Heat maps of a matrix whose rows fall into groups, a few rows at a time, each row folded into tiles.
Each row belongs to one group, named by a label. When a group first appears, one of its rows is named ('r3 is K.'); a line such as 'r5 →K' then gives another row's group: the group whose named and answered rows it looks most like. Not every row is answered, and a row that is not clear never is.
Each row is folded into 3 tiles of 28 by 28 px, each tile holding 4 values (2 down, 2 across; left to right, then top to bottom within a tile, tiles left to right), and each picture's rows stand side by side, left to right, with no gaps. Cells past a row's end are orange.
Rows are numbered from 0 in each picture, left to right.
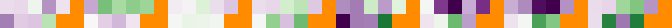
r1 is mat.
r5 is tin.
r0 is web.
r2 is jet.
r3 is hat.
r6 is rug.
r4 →web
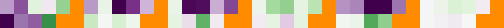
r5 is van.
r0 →web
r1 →rug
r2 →tin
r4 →rug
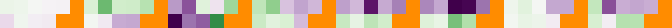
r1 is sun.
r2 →web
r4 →rug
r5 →rug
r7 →tin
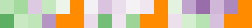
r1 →hat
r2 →tin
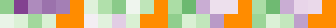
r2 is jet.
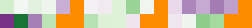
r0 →hat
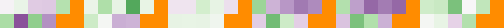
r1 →sun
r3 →tin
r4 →tin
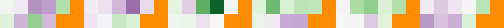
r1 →rug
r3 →sun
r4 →mat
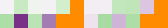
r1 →hat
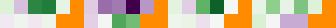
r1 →rug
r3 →sun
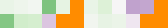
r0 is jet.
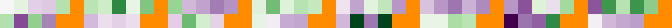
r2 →tin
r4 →hat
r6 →web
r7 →mat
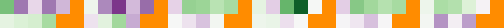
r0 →tin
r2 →mat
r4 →mat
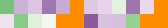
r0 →tin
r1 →web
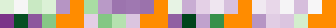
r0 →hat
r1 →tin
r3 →web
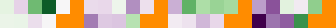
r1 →web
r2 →mat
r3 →web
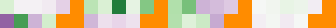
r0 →hat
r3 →van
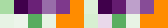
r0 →tin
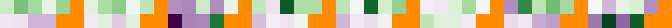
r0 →sun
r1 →mat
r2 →web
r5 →jet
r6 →mat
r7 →hat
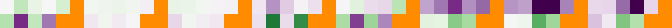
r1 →van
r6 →rug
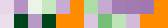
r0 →hat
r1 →tin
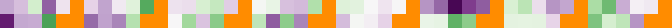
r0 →web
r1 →web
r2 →hat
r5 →rug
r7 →jet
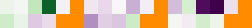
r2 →rug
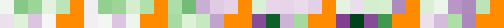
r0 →mat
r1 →mat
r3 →hat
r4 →hat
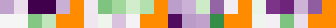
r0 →rug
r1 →mat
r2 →web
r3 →tin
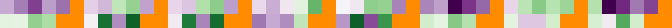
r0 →rug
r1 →hat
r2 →hat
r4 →hat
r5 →rug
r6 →mat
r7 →tin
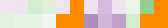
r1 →web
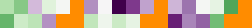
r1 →rug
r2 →web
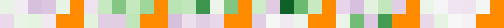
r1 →mat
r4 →hat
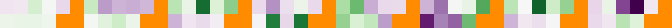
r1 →tin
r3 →hat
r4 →jet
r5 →web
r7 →rug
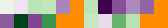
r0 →hat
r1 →tin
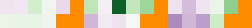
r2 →web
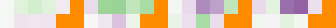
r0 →van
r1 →mat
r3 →rug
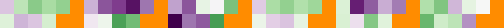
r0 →mat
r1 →rug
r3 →mat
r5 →jet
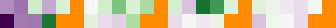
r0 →web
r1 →mat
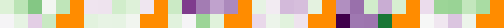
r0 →mat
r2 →tin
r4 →web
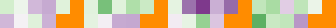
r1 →sun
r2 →tin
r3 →jet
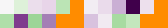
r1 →rug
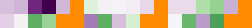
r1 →hat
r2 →hat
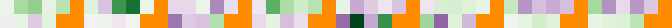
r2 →web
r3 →mat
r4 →hat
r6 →tin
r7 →tin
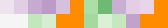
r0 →rug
